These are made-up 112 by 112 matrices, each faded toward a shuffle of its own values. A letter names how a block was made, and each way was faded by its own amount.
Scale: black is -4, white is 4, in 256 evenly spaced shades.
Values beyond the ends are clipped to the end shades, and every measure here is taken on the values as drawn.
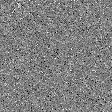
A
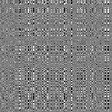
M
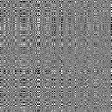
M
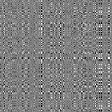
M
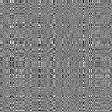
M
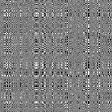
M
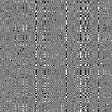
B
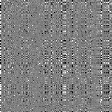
B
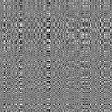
M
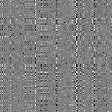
B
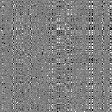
B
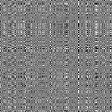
M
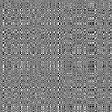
M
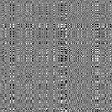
M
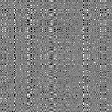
B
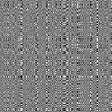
M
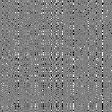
B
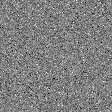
A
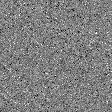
A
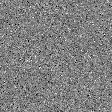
A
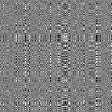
M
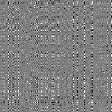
B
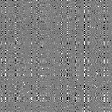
B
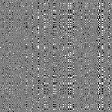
B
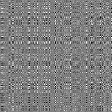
M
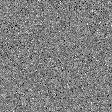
A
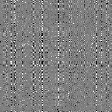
B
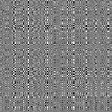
M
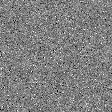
A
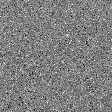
A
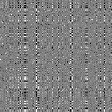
B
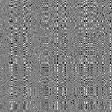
B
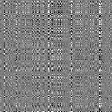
M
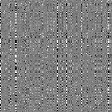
B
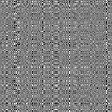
M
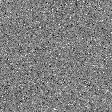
A
